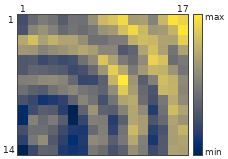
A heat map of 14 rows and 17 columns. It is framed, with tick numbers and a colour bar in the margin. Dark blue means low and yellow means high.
Slope: up to the top right. Rings: centred on the bottom left. Ninth with the highest average: top right. Mirror symmetry: none.
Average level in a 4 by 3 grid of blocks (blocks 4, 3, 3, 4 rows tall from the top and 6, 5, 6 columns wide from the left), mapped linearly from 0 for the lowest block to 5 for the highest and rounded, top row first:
335 | 134 | 023 | 013
